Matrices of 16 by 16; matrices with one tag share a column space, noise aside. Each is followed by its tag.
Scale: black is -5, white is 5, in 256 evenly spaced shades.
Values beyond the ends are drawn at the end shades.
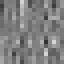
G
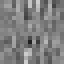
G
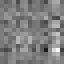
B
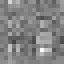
B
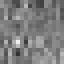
G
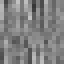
G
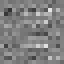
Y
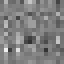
B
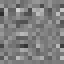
Y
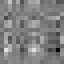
B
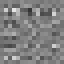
Y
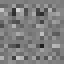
Y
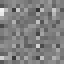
Y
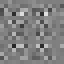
Y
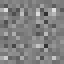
Y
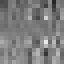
G
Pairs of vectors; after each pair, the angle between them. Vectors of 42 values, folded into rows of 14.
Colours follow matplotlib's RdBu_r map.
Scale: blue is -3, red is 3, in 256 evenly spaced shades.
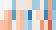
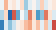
partly opposed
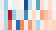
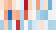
nearly opposite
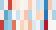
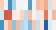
nearly opposite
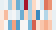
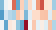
orthogonal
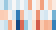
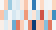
orthogonal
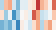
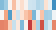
partly opposed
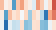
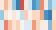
orthogonal
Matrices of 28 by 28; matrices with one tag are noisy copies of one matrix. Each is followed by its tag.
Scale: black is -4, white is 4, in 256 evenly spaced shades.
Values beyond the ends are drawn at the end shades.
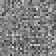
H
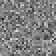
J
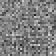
H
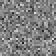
J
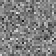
J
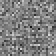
H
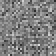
H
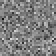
J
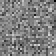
H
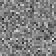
J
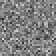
J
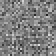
H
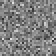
J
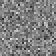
J
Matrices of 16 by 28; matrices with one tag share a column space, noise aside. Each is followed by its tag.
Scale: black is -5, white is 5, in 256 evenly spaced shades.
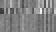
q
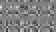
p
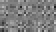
p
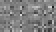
p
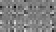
p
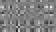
p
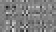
p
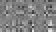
p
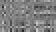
p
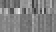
q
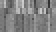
q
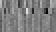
q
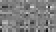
p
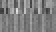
q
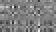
p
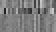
q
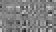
p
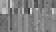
q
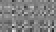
p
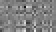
p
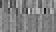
q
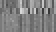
q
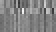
q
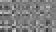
p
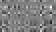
p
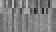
q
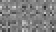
p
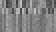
q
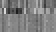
q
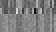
q
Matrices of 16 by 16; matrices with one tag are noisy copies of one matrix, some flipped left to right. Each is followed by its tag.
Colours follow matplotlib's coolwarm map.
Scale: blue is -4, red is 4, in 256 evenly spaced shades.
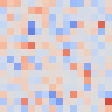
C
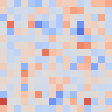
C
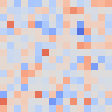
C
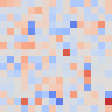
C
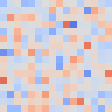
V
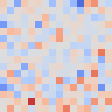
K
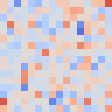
C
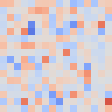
C
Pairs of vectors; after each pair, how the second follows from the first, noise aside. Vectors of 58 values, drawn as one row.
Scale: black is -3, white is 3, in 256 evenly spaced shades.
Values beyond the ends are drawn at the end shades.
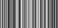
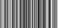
wrapped around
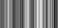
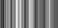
reversed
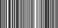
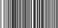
wrapped around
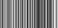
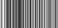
reversed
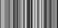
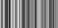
wrapped around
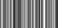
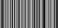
sign-scrambled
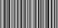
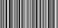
reversed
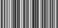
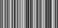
wrapped around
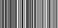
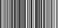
wrapped around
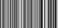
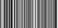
wrapped around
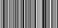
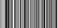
wrapped around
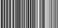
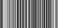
wrapped around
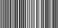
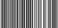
wrapped around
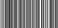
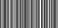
sign-scrambled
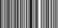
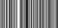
reversed
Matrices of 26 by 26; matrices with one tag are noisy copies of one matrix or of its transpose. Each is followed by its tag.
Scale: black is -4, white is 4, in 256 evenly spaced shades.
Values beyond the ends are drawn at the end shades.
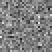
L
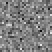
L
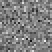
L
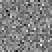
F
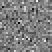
L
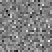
F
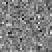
L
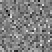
F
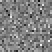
F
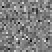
L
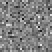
L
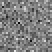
L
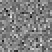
F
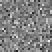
F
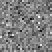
L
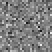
L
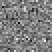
L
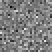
F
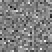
F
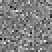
F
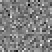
F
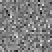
F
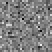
L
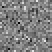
L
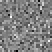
F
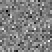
F
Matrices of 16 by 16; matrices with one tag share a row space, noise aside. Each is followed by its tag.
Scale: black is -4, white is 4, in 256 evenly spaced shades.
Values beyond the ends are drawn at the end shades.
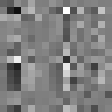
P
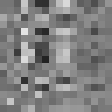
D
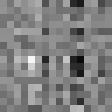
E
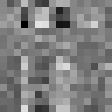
D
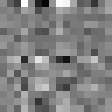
D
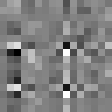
P
